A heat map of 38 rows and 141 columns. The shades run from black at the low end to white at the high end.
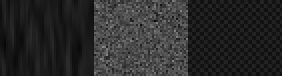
The table splits into one row of 3 panels. Panel 1,1: very low, streaked downward, faint in contrast. Panel 1,2: low, fine-grained. Panel 1,3: very low, checkered, faint in contrast.
